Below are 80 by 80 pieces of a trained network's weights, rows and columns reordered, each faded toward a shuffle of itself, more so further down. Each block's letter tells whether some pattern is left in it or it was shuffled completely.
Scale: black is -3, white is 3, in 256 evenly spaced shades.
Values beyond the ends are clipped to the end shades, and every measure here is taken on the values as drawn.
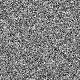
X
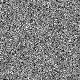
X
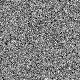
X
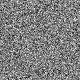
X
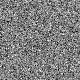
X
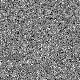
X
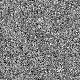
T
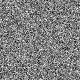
X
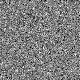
X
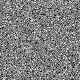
X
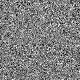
T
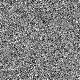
X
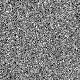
X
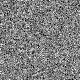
X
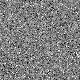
X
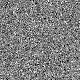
X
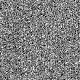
T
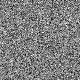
X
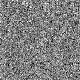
T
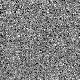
T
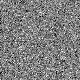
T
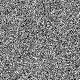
X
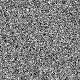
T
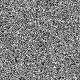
X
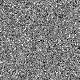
T
